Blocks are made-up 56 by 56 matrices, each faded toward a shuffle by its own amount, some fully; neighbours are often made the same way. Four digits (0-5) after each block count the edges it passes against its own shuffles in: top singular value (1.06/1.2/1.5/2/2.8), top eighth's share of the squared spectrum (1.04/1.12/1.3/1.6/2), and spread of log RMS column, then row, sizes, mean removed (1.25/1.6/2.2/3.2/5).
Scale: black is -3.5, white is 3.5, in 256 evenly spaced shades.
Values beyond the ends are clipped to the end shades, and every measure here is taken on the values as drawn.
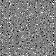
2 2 2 0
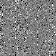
1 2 3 0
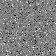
0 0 0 0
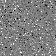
0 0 0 0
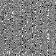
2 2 3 0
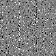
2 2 2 0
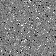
0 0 0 0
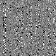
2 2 3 0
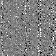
2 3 3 0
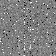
2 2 1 0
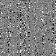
2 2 3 0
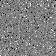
0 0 0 0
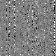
3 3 3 0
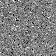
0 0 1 0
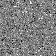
0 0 0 0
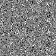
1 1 2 0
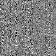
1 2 3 0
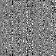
1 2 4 0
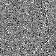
1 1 2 0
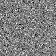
2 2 0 0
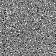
2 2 0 0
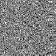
3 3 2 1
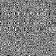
4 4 2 2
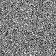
2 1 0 0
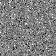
1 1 0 0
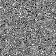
1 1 0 0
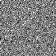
3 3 1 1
